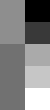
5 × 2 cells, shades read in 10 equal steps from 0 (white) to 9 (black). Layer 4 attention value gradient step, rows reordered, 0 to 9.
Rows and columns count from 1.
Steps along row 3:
down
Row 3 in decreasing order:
5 3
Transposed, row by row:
4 4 5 5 5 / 9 7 3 2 0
